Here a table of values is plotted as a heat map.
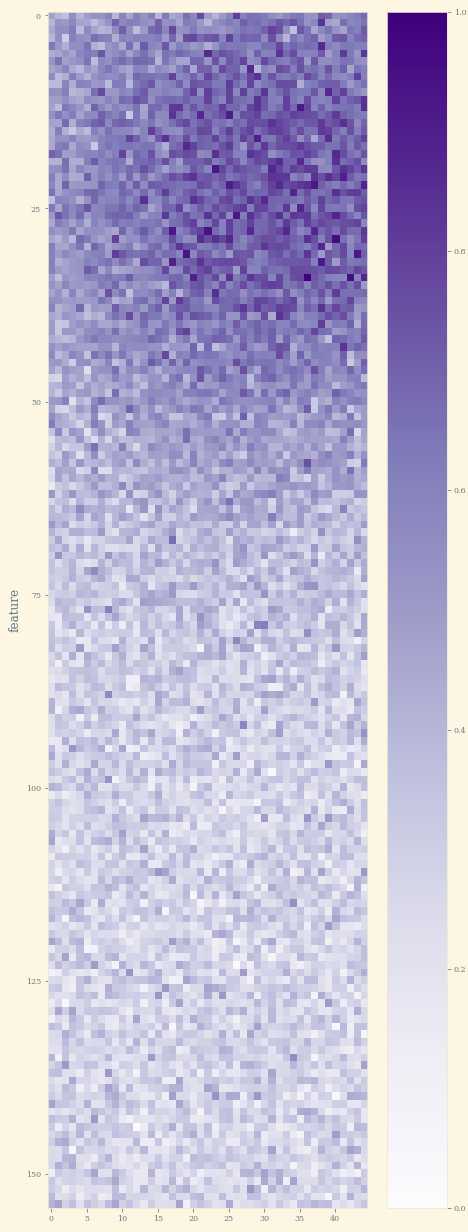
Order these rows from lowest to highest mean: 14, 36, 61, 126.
126, 61, 36, 14
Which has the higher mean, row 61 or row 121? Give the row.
61
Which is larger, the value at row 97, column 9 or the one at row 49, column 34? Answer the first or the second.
the second
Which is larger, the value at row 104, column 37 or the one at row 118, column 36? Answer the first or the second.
the first
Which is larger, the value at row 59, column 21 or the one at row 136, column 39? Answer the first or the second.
the first
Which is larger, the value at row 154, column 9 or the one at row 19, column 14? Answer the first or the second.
the second
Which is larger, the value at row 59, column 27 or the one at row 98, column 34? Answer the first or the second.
the first
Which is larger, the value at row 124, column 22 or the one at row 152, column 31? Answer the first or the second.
the second
